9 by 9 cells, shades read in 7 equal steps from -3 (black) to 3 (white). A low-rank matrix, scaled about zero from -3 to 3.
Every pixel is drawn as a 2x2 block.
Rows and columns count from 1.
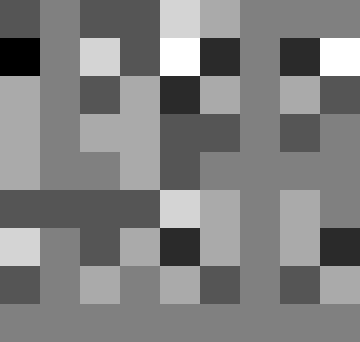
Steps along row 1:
up down same up down down same same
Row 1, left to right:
-1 0 -1 -1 2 1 0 0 0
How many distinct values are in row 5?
3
